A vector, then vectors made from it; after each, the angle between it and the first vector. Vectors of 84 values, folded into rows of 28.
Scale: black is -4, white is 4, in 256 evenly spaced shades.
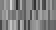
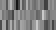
partly aligned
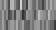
partly aligned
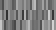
partly opposed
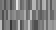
nearly opposite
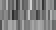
partly aligned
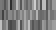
nearly opposite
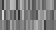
partly aligned
